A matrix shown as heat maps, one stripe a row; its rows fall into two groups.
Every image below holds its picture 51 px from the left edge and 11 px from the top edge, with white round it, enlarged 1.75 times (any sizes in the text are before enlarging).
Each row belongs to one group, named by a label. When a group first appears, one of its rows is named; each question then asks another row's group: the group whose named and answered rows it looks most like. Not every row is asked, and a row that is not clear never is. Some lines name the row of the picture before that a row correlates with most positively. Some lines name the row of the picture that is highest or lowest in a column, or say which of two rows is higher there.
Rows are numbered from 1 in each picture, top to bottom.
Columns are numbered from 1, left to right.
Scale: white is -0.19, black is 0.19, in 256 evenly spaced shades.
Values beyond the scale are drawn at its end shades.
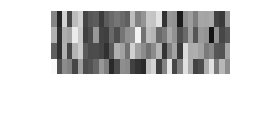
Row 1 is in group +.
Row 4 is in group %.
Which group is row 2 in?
+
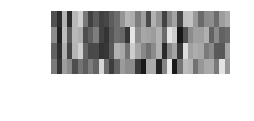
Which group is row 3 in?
+
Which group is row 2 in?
+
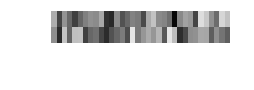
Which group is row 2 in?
+
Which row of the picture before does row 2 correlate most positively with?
2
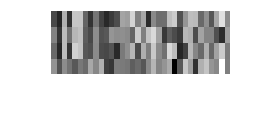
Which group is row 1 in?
+
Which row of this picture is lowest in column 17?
2
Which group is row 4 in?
%
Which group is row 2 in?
+
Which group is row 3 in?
+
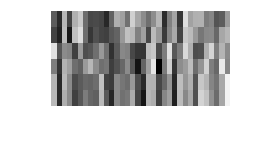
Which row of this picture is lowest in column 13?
1
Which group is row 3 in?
%
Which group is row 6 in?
%
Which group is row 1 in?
+
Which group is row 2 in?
+
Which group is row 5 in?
%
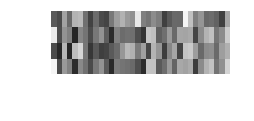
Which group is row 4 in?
%
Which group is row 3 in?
+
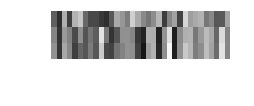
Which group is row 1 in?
+
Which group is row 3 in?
%
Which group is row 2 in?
%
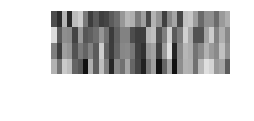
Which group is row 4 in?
%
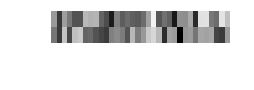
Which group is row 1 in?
%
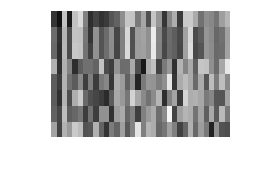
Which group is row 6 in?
+
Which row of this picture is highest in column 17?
5
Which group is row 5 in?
%
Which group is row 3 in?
+
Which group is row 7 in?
%
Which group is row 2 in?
+
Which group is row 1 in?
+
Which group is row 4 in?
%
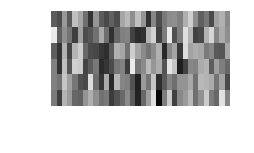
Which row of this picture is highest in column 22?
3
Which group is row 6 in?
%
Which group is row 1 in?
+
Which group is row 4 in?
+
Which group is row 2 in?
%
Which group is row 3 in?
+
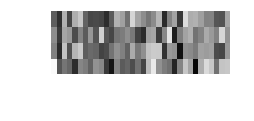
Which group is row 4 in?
%
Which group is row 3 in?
+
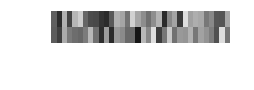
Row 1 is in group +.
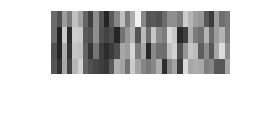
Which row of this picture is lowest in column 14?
1
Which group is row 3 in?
+
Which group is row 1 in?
+
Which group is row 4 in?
+
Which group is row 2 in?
+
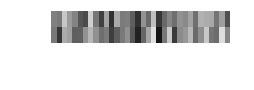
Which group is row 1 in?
%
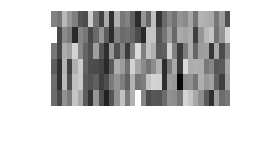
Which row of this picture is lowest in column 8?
1
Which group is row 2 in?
%
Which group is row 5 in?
+
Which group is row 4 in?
+
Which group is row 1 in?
%
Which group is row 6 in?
+
